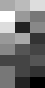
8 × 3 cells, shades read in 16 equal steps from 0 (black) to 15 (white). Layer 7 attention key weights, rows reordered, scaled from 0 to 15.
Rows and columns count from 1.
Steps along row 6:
same up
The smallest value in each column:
4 2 0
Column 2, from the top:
11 9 2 10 5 4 4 2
